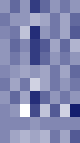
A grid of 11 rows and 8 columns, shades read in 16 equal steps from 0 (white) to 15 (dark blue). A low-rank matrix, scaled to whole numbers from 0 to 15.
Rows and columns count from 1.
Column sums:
86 89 67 107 83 91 79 100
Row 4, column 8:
5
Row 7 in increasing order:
3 6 6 7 9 9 9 9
